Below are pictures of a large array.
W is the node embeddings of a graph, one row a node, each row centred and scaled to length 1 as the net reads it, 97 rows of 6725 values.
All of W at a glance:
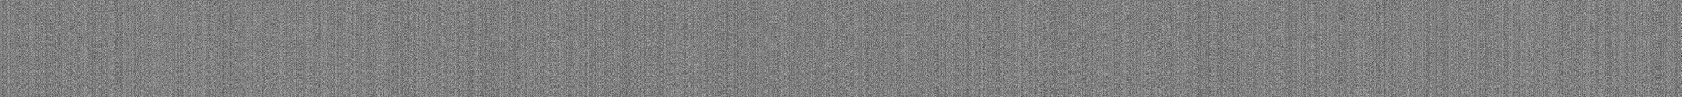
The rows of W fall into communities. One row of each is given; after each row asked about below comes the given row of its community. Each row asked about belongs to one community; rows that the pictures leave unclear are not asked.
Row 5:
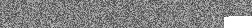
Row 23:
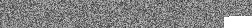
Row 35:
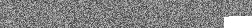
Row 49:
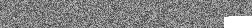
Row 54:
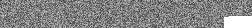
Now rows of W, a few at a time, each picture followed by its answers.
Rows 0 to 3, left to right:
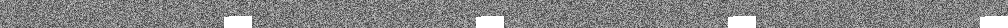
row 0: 49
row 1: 5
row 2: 5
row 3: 35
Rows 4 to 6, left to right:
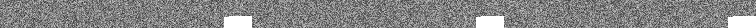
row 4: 35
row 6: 54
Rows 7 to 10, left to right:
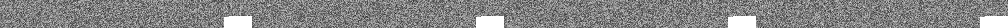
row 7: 35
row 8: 23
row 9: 23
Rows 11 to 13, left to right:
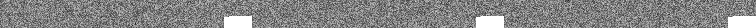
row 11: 23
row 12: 5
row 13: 54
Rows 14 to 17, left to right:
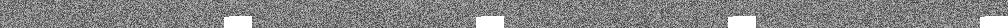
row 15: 35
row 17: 5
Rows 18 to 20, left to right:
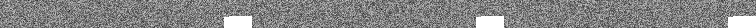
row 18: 35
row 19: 23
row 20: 23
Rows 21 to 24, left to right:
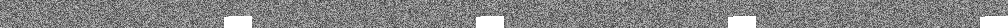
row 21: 49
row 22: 5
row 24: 23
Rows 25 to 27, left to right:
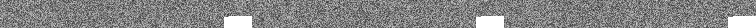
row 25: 54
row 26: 23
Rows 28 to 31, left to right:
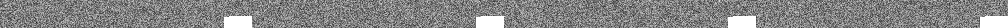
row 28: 23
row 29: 49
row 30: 49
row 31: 54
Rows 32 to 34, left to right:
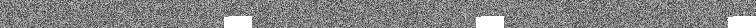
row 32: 23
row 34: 35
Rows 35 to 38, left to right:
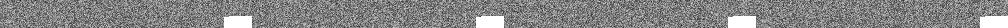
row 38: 35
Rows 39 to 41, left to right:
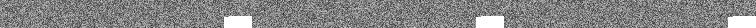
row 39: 54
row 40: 5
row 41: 5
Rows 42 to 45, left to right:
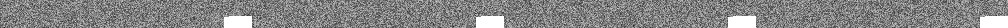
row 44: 5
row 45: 23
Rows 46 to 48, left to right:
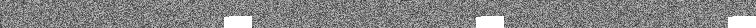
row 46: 5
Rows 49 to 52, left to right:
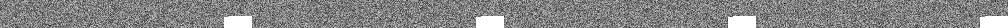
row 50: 54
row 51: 54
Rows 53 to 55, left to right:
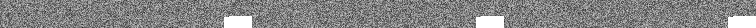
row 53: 23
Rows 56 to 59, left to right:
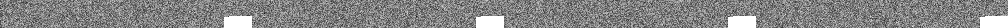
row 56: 23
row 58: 5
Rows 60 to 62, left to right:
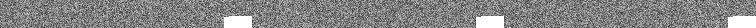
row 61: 54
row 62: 5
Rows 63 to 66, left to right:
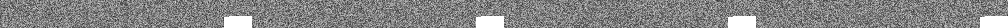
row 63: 23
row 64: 23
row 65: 35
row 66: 5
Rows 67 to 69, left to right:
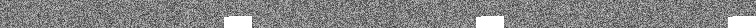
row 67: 54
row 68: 5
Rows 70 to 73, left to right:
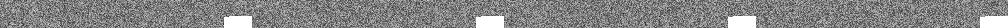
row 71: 54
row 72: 54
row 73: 23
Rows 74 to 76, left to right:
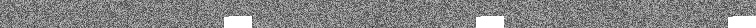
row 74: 23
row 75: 5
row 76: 49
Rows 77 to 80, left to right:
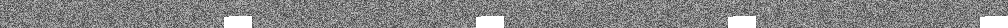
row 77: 5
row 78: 5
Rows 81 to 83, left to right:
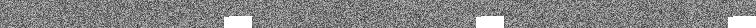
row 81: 54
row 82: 35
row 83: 5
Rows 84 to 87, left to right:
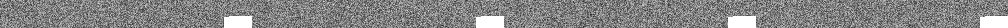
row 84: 23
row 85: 35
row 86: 35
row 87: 54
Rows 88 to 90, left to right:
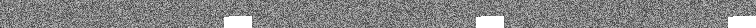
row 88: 23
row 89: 5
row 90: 54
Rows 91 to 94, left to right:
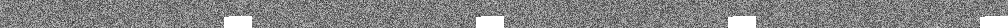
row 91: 54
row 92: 5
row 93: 54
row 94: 49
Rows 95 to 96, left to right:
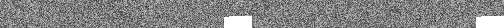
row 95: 35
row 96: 23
